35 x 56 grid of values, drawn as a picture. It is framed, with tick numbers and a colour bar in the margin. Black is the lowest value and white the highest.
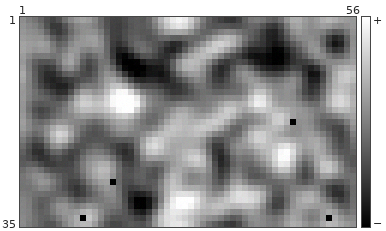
Lone odd cells: 4, each lower than its neighbours. Grain: blotchy. Average level on the scale: 50%. Histogram: bell-shaped. Mirror symmetry: none.
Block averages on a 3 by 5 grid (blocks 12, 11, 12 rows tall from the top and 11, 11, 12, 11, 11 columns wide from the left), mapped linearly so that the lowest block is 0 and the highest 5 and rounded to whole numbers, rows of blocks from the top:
2 0 2 0 2
2 4 4 5 3
1 1 5 3 3
